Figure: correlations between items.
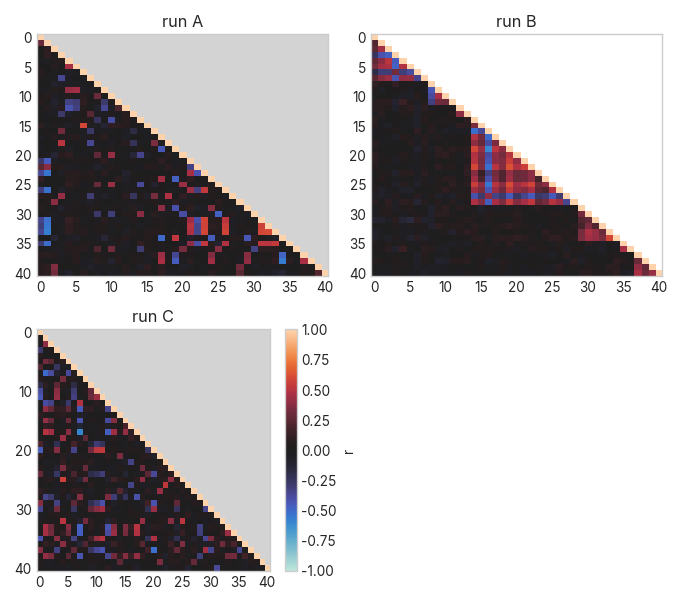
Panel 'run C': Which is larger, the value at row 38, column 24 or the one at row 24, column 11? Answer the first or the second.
the first
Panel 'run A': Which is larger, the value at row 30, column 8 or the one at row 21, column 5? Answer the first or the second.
the second
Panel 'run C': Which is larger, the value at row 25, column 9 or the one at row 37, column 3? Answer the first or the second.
the first
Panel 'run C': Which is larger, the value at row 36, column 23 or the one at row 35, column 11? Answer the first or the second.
the second
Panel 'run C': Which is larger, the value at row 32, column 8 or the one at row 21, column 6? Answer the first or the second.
the first
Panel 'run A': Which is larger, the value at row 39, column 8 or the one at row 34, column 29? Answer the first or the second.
the first
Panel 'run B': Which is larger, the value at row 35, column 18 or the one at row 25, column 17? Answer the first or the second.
the second
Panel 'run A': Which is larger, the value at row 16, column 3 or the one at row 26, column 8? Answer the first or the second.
the first
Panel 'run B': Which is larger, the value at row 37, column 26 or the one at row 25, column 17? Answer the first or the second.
the second
